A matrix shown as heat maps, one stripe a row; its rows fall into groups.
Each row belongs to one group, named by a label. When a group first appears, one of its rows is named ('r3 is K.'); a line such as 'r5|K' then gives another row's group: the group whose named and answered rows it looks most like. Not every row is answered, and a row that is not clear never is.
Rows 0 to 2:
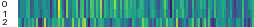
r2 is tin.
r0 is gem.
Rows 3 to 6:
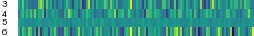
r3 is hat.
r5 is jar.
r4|hat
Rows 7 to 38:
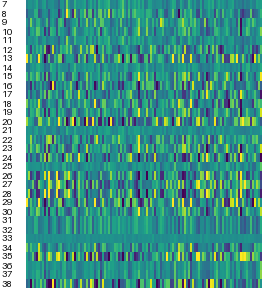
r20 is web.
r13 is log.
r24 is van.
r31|gem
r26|van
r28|van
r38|tin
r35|web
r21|gem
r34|log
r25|jar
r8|gem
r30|jar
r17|van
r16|tin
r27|web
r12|tin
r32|gem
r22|hat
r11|gem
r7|gem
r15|jar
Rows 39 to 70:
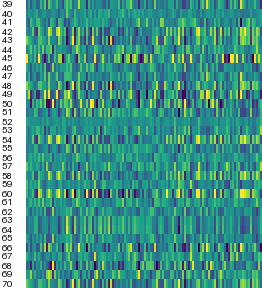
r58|web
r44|hat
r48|web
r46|tin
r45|log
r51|gem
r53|jar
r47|van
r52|jar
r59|log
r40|gem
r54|web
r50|tin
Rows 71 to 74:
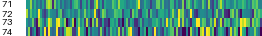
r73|web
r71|hat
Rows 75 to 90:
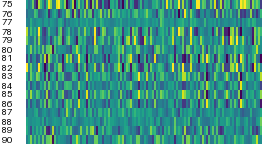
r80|hat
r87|gem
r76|gem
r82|log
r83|jar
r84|van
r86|van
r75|web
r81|van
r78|log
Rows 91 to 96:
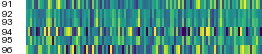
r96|web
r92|hat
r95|hat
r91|web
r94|van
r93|hat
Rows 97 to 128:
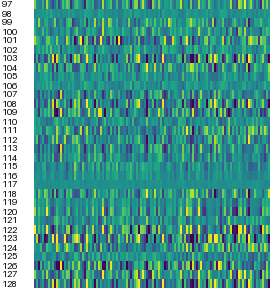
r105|jar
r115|gem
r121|hat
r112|van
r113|tin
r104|jar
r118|jar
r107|tin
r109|tin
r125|gem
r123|van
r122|log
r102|hat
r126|tin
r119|log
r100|log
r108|van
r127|log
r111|web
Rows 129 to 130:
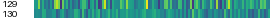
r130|gem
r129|hat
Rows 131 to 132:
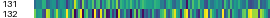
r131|gem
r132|web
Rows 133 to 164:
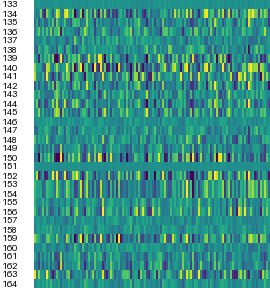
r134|web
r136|hat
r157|gem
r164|hat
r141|log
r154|web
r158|hat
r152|van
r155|log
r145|hat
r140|web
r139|tin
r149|tin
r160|gem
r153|web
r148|log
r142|van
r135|van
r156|log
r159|web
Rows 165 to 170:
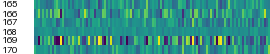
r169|tin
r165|hat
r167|gem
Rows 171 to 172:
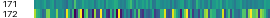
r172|web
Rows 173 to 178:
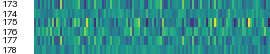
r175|van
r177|tin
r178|gem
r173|tin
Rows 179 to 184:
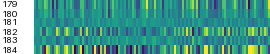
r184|web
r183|gem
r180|jar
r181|gem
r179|jar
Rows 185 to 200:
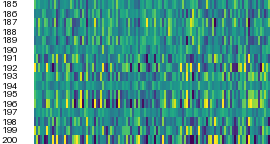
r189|gem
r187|jar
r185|jar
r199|log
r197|hat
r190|log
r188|jar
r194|log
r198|van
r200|van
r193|web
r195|web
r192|log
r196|web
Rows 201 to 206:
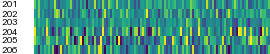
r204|log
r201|jar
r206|tin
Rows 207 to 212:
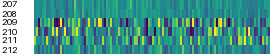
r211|log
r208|gem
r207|gem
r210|van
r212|tin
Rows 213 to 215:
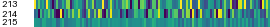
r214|tin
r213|log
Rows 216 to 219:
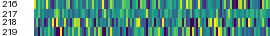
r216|log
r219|tin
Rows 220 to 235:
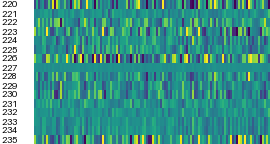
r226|web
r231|hat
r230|tin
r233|gem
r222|hat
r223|log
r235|log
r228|van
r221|jar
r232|jar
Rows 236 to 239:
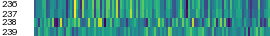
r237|gem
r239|jar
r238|tin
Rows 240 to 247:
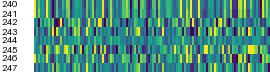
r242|tin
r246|log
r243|van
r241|log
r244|tin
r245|web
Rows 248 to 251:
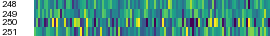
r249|hat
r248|jar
